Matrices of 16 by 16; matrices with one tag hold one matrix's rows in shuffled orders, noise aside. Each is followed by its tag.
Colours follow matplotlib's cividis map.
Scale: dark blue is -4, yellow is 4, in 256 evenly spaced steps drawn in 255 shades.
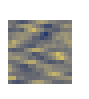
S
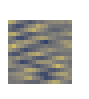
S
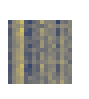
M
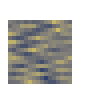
S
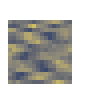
S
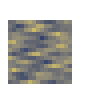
S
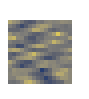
S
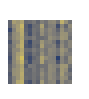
M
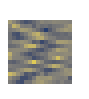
S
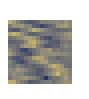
S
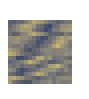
S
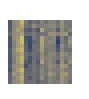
M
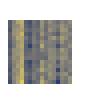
M
